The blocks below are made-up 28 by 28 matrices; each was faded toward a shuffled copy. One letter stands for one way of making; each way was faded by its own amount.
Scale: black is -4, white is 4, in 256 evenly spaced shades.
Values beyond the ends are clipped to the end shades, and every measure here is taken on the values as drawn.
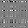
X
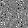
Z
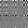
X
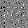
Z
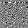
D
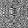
D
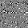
D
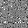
D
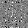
Z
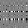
X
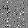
Z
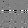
X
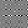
X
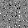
Z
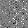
Z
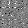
D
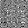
D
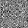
D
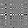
X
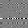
X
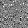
D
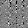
Z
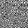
D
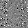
Z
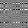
X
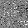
D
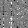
Z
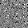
Z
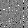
Z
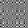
X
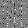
Z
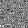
D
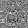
D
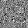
D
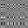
X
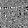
D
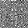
D
